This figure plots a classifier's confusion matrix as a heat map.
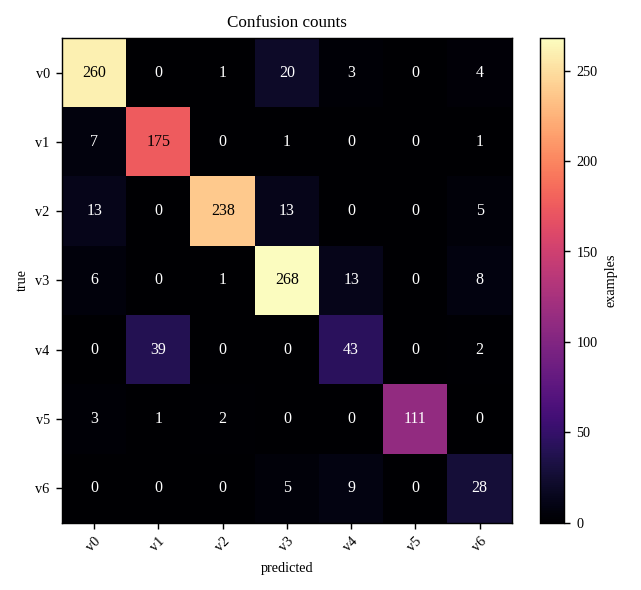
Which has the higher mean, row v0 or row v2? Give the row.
v0
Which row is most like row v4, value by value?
v6
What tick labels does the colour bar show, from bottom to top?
0, 50, 100, 150, 200, 250
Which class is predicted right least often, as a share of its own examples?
v4
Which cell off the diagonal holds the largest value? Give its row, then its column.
v4, v1
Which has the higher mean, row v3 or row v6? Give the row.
v3
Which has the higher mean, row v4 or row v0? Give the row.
v0
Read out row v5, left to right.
3 1 2 0 0 111 0
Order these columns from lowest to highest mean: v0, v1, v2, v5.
v5, v1, v2, v0
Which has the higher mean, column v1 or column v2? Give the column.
v2
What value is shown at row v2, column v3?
13
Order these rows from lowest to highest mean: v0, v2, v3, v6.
v6, v2, v0, v3
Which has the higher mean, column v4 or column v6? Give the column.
v4
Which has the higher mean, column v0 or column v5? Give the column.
v0
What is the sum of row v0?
288
